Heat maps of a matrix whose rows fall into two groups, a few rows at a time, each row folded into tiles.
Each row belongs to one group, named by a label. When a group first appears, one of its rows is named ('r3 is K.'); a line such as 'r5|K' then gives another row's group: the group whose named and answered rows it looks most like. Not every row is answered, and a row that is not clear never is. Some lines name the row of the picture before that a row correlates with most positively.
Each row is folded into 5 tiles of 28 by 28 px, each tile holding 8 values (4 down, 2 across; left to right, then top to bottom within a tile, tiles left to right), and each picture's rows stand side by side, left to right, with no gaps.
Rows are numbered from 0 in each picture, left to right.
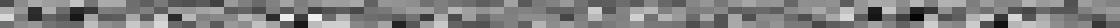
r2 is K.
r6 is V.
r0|V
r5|K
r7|K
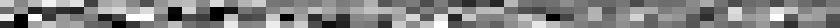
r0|K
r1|V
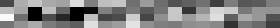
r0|V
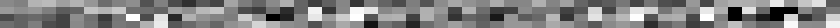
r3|V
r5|V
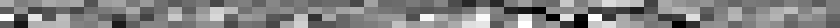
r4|K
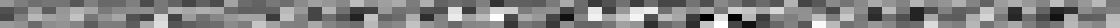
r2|V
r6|V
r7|V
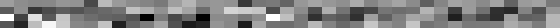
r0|K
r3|V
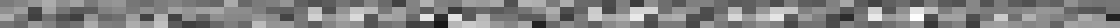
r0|V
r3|K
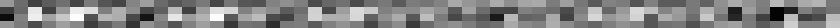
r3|V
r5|V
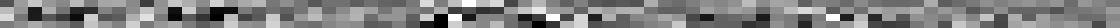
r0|V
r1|V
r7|K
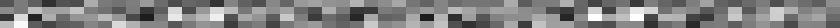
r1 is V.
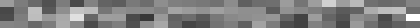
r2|K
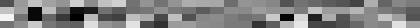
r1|K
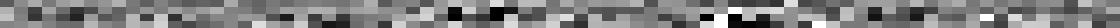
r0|V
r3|V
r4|K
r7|K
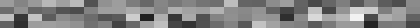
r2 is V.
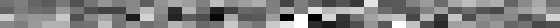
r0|K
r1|V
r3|K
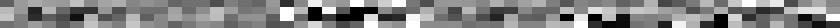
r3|V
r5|K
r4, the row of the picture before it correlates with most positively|2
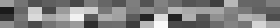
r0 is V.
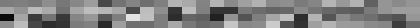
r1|V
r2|K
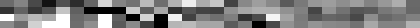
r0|K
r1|K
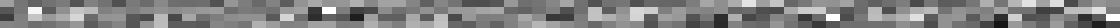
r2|V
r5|K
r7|K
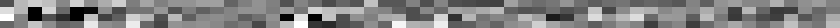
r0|V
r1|K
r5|V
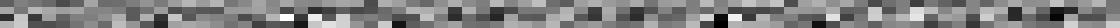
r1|K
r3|V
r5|K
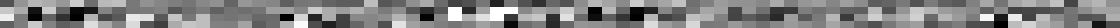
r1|K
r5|V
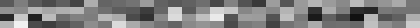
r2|V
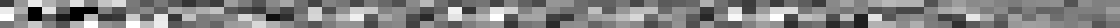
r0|V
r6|K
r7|K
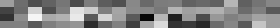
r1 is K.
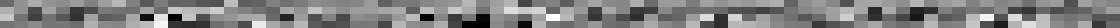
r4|V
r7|K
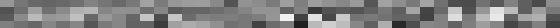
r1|K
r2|K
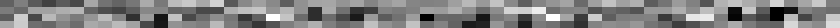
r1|K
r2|V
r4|K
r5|V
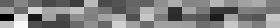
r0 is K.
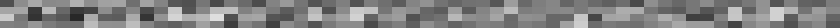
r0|V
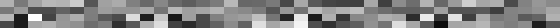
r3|K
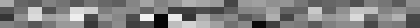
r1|K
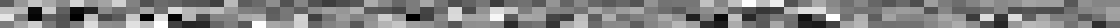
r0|V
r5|K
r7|K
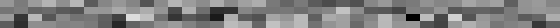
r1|V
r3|K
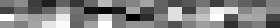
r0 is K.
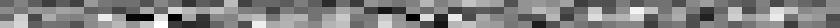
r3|K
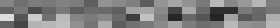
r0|K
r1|V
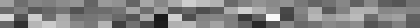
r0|K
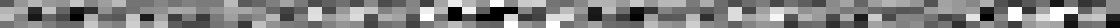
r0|V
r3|V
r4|V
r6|K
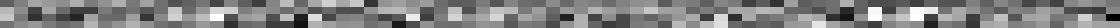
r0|V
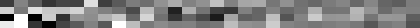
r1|V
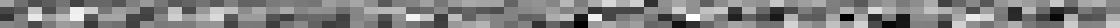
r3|K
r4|K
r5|V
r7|V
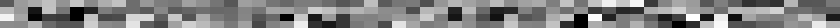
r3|V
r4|K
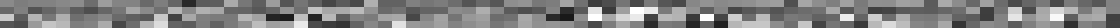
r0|K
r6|K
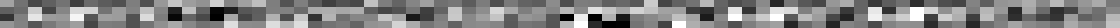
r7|V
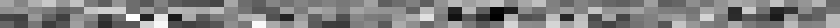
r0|K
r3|V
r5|V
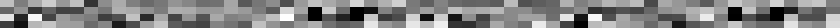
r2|V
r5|V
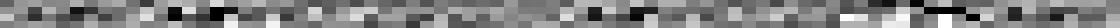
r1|V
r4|V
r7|V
